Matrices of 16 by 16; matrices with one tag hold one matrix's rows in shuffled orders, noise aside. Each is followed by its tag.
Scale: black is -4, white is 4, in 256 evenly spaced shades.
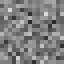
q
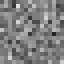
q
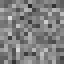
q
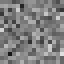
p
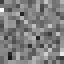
p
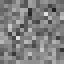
q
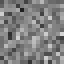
p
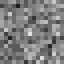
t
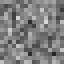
q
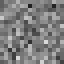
q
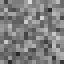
t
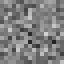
q
